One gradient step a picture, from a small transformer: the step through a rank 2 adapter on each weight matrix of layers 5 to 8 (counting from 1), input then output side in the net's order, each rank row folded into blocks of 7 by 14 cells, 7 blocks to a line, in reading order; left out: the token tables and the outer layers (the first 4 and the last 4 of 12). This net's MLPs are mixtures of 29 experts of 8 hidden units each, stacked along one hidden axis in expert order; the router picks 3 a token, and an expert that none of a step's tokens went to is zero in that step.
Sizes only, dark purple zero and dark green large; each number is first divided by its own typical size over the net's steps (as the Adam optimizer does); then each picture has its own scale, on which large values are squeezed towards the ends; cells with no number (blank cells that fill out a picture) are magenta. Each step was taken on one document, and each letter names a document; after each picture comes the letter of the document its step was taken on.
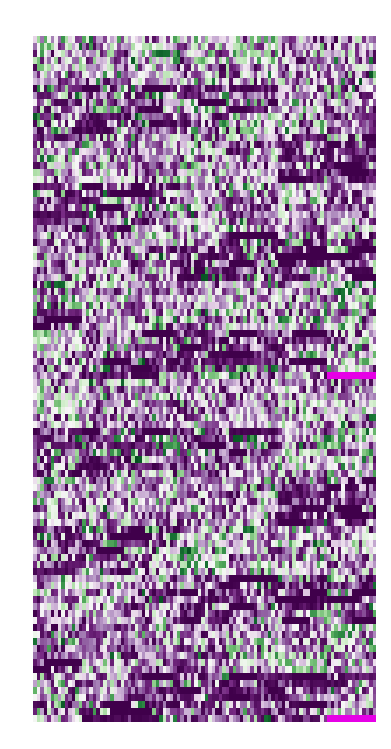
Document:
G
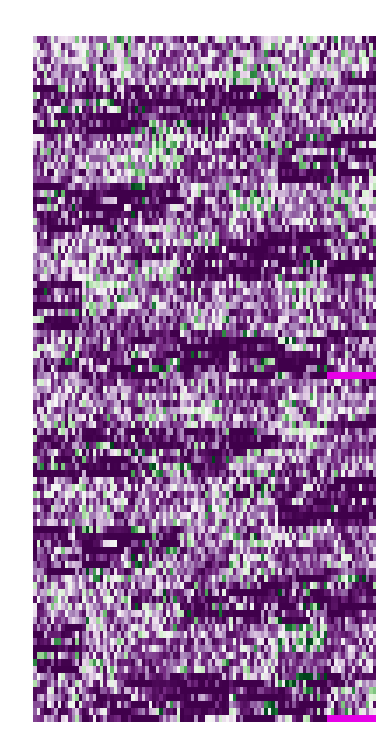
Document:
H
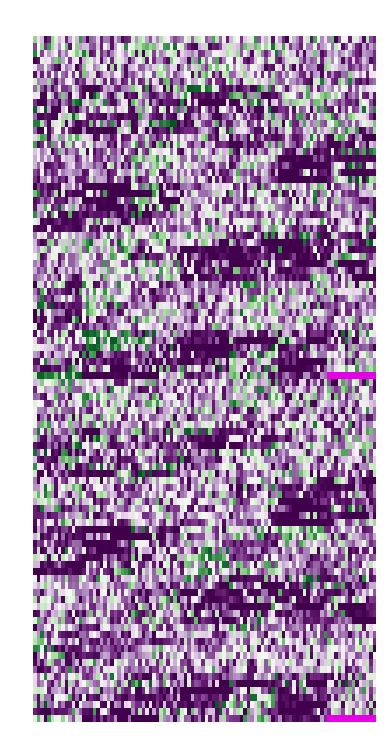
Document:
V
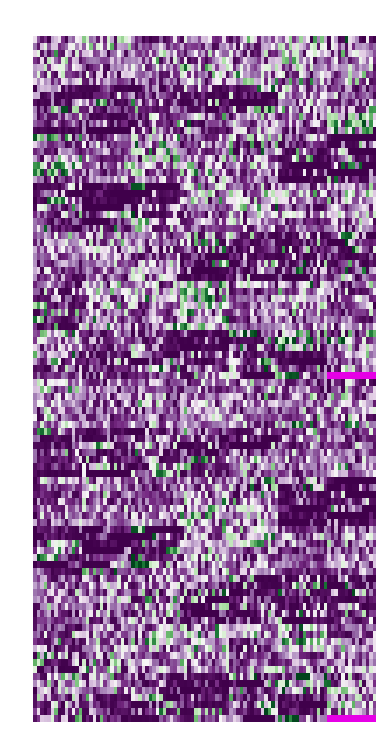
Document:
H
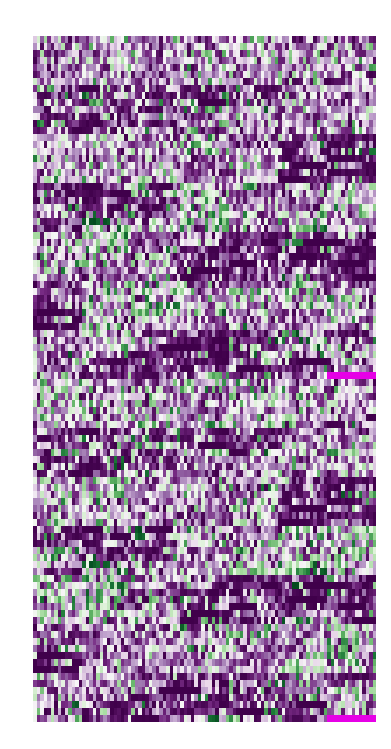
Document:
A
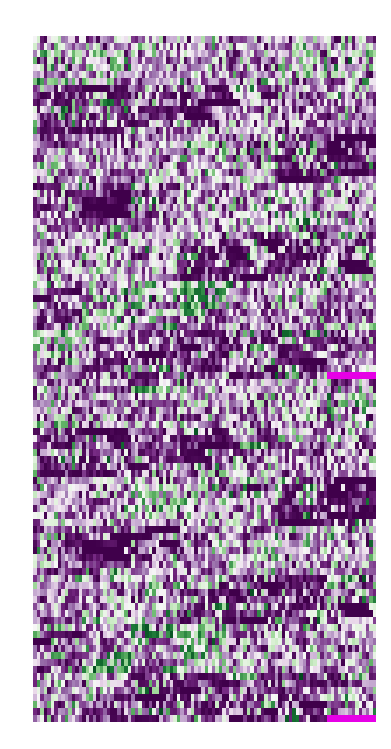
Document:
A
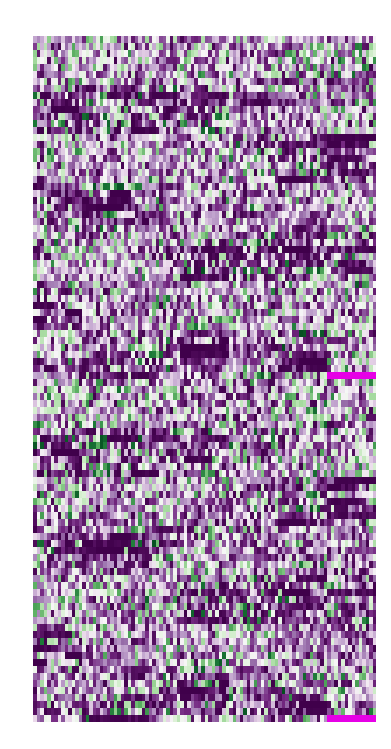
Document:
V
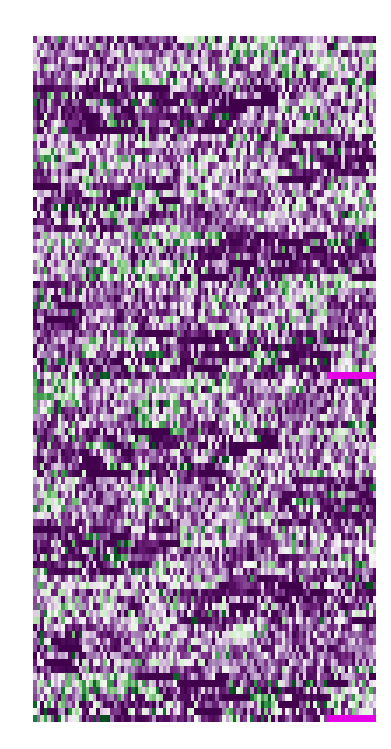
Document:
V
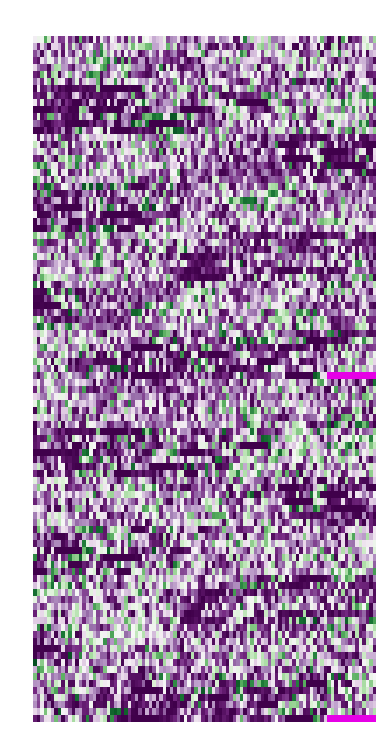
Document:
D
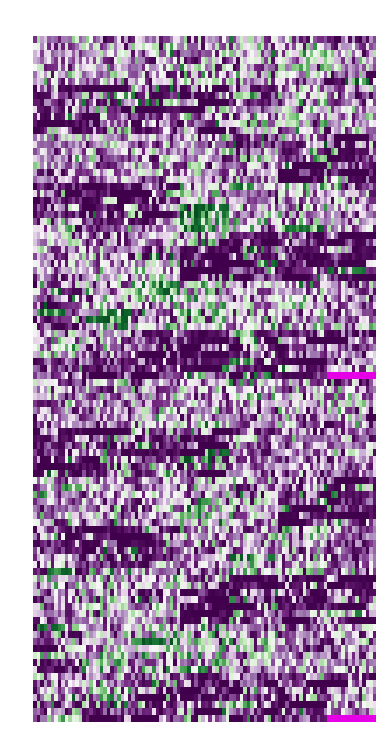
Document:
G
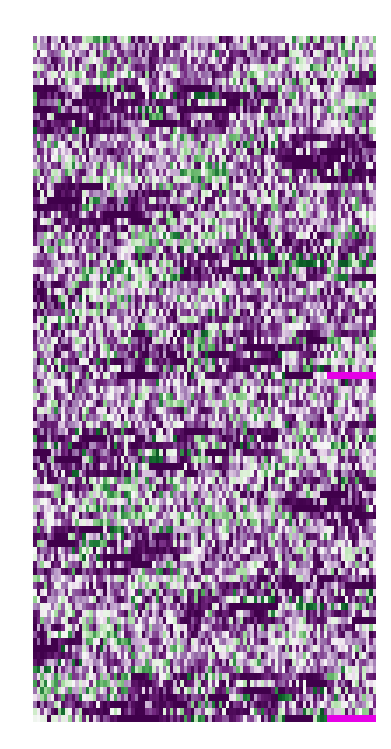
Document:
D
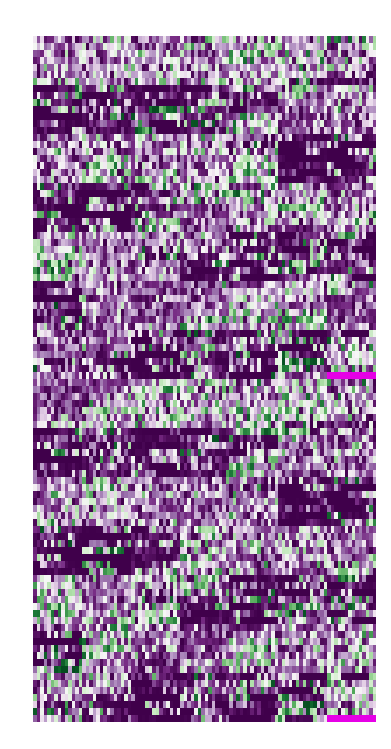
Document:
D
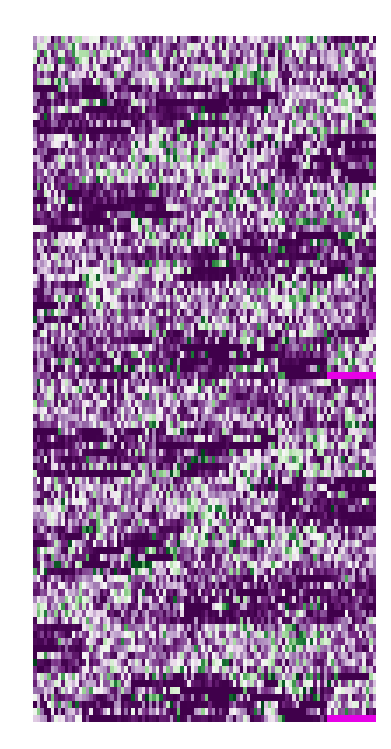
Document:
H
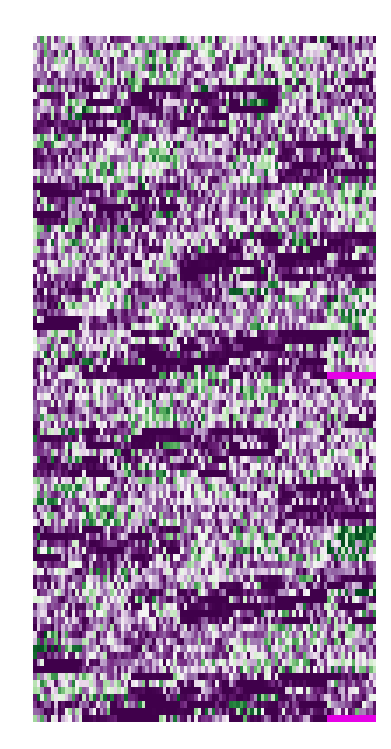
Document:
G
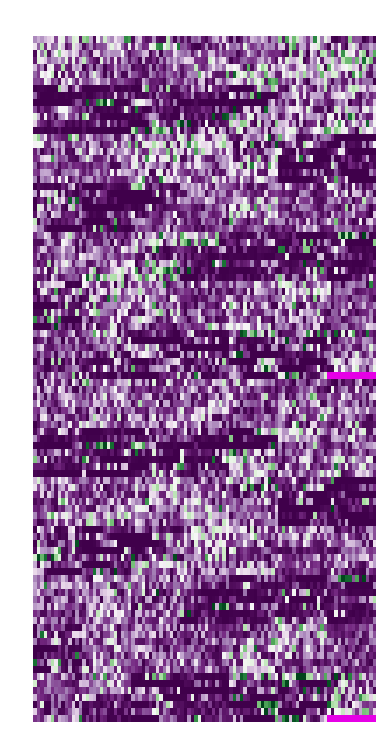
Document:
H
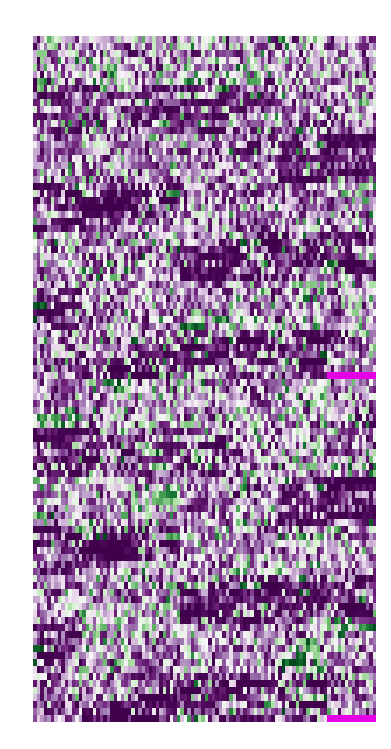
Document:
V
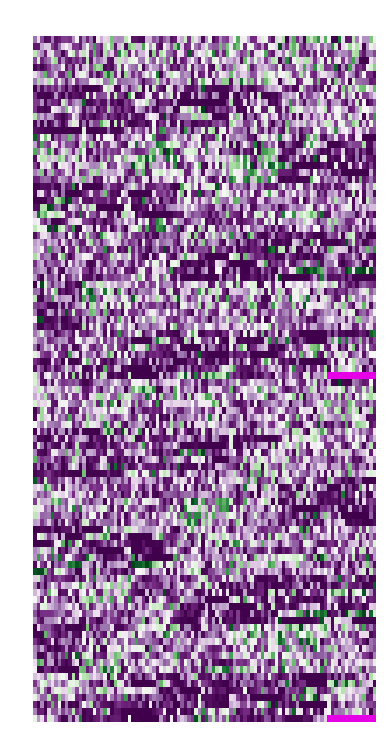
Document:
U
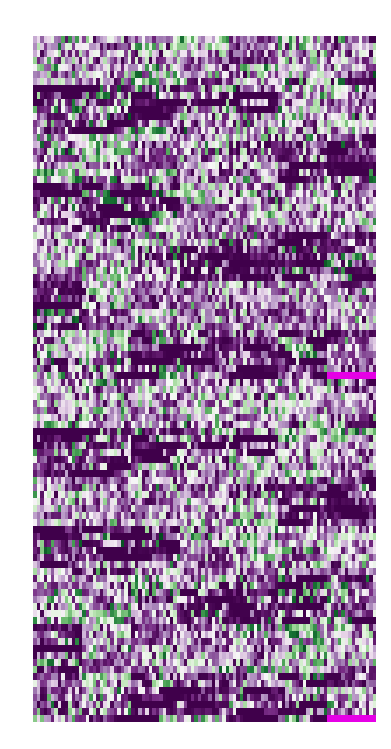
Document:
A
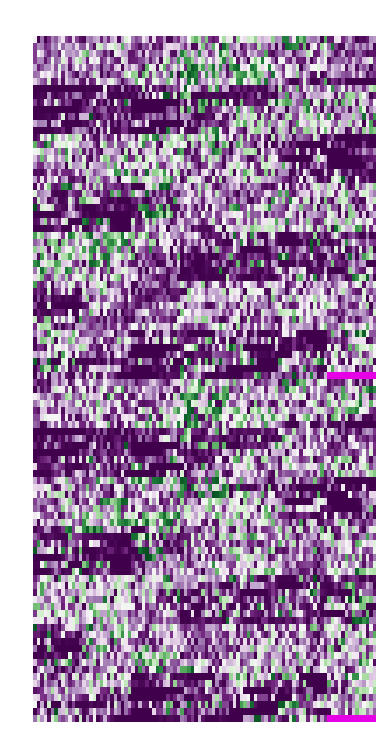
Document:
D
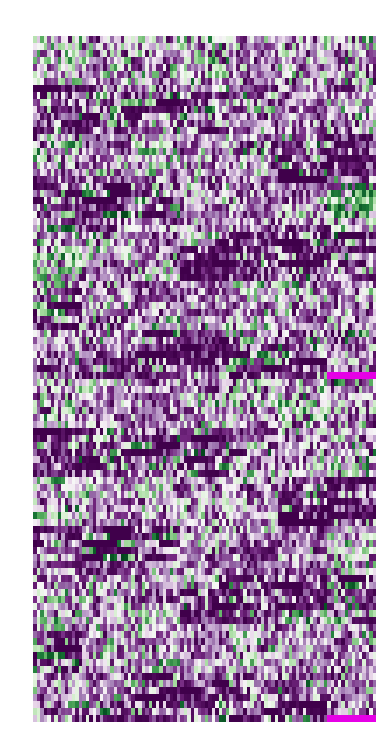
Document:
V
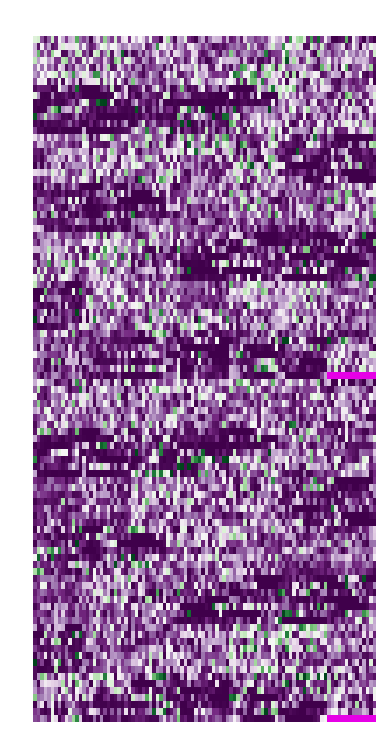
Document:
H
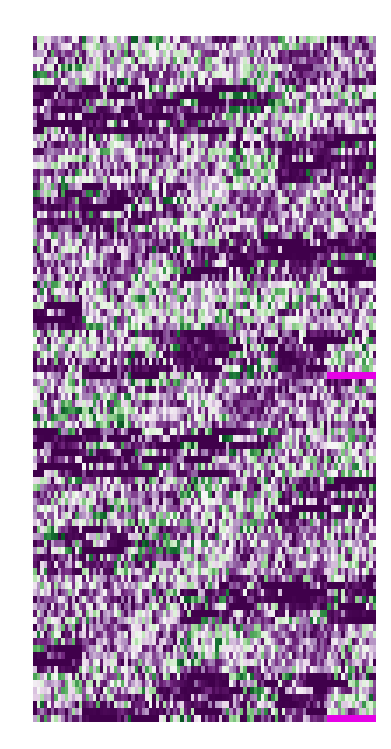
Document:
V
